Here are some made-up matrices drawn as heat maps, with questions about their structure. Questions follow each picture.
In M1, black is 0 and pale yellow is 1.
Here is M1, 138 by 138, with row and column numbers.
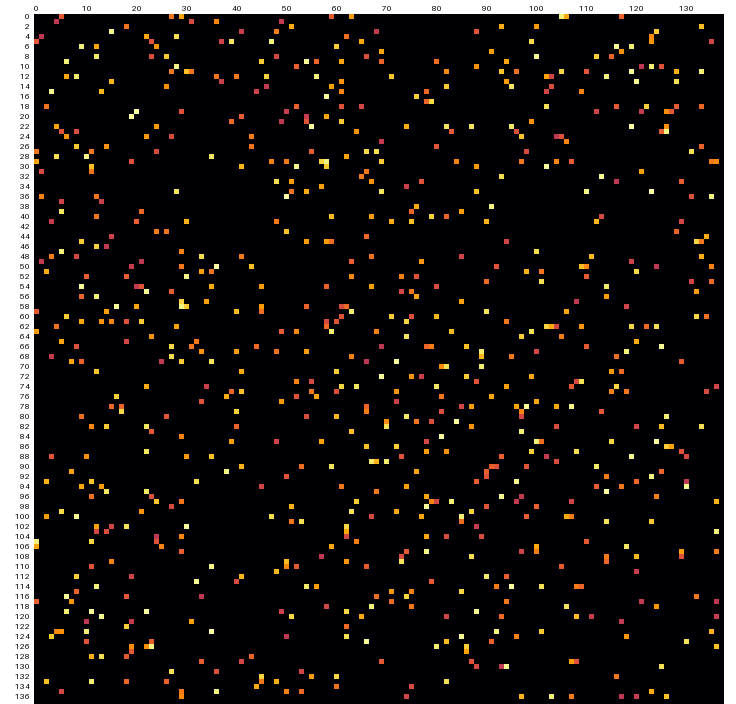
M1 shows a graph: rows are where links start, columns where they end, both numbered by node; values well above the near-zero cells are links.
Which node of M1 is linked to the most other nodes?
node 29
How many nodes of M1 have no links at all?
2
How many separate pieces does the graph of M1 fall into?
3
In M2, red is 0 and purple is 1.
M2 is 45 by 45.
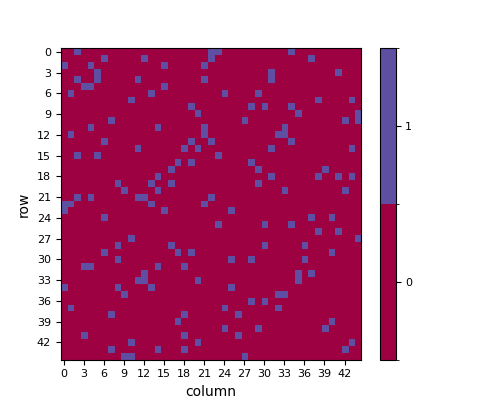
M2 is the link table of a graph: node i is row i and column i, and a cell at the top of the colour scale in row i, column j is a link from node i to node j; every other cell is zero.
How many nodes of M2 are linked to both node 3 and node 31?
0
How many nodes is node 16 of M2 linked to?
3
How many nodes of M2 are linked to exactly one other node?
0
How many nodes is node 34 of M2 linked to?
4
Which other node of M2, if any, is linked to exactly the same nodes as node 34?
none
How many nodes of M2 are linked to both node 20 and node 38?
0
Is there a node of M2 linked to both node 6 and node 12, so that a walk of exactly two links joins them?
yes
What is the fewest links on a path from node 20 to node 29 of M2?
5
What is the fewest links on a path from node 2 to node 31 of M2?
2
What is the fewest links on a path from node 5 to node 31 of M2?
2
